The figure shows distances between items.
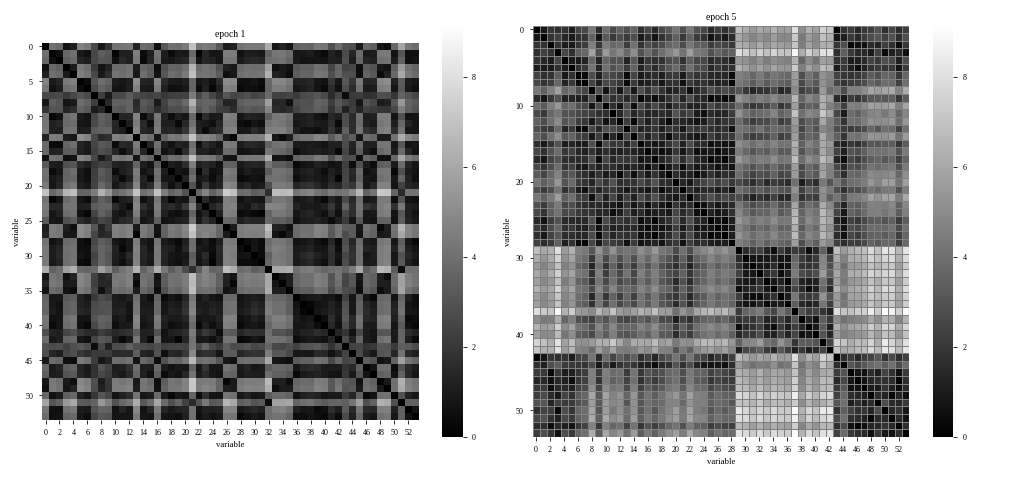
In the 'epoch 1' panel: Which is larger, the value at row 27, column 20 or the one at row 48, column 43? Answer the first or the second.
the first
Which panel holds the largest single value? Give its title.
epoch 5
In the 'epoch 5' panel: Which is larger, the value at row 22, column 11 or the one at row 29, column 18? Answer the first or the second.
the second
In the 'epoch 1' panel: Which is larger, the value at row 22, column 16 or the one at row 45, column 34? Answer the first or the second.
the first
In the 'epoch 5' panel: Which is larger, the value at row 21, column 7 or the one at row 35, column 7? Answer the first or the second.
the second
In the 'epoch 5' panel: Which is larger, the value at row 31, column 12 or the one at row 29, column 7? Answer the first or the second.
the second
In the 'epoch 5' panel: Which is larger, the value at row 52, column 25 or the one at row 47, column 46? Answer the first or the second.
the first
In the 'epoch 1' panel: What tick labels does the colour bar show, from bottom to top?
0, 2, 4, 6, 8
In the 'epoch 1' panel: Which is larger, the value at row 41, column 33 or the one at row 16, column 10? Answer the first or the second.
the second
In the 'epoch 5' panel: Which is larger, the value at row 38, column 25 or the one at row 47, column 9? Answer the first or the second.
the first
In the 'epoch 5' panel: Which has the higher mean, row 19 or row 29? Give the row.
29
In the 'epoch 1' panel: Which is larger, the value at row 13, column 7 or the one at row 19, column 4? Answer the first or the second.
the second
